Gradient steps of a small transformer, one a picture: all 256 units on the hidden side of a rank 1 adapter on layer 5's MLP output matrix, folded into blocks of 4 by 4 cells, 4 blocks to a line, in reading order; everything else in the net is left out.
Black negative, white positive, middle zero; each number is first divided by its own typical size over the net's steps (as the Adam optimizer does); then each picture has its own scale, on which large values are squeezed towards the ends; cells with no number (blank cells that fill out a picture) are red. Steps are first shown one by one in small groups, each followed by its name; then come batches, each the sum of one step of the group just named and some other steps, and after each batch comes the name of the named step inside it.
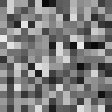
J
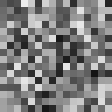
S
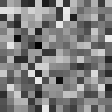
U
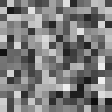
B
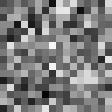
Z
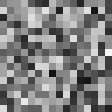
B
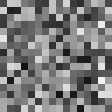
B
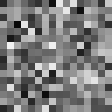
Z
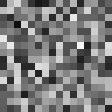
J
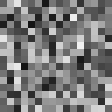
J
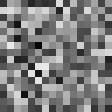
U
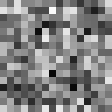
U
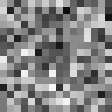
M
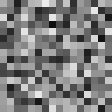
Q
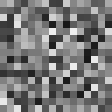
Q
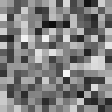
Q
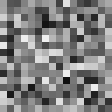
M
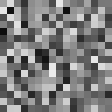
M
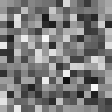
M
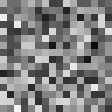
M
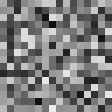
Q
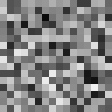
M
